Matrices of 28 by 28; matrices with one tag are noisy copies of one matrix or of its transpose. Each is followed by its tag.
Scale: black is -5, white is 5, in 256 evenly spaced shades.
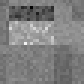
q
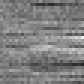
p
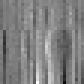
p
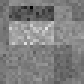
q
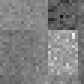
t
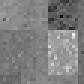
t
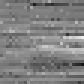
p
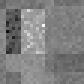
q
